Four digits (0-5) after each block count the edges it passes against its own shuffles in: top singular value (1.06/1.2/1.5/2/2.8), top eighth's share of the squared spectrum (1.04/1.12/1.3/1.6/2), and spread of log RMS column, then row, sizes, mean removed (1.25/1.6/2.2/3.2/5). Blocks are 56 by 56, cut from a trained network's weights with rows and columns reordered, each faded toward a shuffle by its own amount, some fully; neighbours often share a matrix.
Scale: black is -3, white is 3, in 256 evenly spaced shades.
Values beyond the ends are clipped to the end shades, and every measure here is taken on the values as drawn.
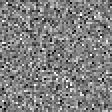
0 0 0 0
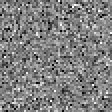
2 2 0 0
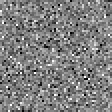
0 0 0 0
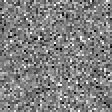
0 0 0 0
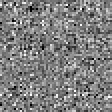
3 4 2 2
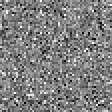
1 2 1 1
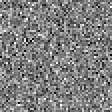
0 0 0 0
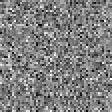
3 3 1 2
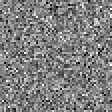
2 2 0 0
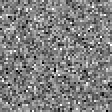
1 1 0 0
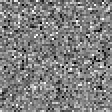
1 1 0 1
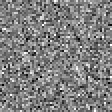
1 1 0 0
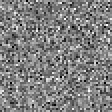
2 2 0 1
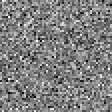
2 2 0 0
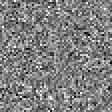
2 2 0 0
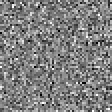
2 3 1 1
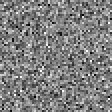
1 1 0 0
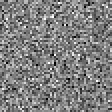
2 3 1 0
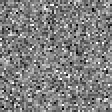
0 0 1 0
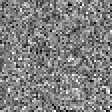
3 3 0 1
